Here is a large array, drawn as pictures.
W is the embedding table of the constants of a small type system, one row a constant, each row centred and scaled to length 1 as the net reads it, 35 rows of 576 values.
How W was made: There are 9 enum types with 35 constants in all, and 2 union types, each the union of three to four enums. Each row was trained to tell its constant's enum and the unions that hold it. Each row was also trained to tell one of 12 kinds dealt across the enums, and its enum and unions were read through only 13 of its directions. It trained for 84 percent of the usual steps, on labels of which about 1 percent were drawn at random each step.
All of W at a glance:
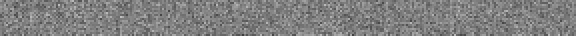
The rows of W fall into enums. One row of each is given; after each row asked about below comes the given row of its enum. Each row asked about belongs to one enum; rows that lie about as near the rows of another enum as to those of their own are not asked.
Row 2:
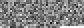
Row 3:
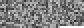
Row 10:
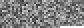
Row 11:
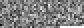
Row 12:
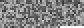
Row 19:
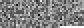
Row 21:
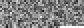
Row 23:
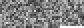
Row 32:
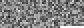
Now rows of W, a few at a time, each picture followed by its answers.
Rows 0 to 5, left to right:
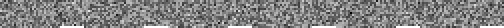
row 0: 19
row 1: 10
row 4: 32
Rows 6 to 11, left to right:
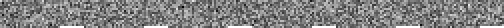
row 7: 2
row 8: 23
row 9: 2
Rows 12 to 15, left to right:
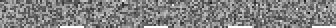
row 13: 3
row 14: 23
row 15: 2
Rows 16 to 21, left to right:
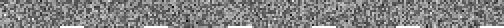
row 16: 12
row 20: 12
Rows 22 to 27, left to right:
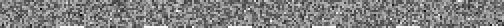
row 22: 23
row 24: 12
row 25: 32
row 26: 12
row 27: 21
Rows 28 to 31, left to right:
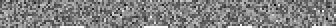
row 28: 23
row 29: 19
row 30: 3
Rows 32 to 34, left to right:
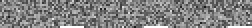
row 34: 21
